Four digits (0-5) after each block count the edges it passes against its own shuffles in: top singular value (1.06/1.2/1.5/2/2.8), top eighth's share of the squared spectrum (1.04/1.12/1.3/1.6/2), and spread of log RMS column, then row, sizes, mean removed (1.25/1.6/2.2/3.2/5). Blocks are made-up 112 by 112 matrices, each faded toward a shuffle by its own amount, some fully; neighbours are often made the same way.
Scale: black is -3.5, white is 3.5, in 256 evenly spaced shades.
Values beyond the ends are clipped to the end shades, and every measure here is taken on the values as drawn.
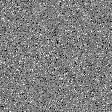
0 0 0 0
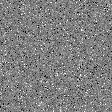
0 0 0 0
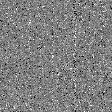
1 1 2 0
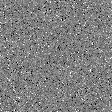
0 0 0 0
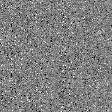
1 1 3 0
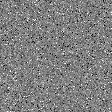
0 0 1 0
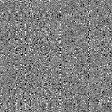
4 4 3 2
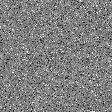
0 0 0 0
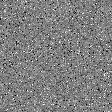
0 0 0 0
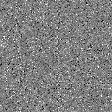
2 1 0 0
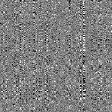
5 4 4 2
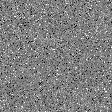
0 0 0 0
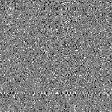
4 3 2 2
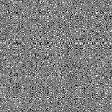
5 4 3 3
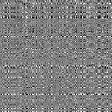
5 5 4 4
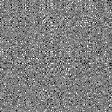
4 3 2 3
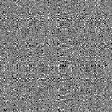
5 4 3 3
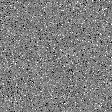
1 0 0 0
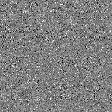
4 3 1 2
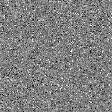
4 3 2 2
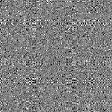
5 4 2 3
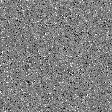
3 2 0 1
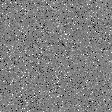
0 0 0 0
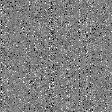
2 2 3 0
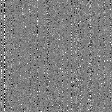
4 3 3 0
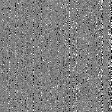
3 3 4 0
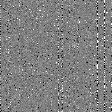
3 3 3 0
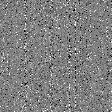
2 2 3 0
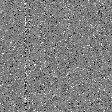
2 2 2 0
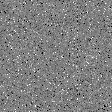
1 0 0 0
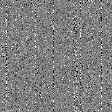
2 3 3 0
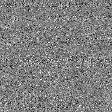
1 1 0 3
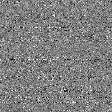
1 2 0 3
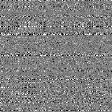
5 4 2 4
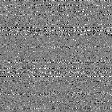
4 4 1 4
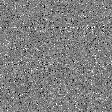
3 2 0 2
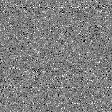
3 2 0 2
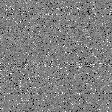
3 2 0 2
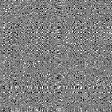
5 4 3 3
